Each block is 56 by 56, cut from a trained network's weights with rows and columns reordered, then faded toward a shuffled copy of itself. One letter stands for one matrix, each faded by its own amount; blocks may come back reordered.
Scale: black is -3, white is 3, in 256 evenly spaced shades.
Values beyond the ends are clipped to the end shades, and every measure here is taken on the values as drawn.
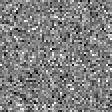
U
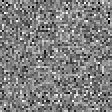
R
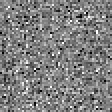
U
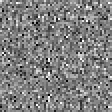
U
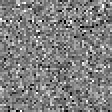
U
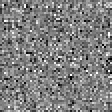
U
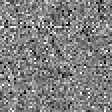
U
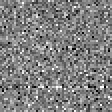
U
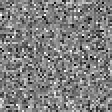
R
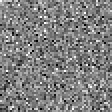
U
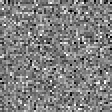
U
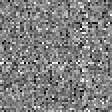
U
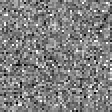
U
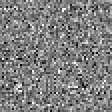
R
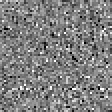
U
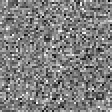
R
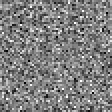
R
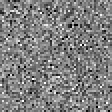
R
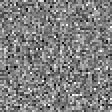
R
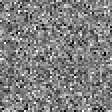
R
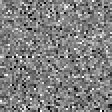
U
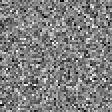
R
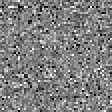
U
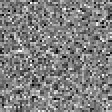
R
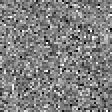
R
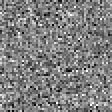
R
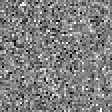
U
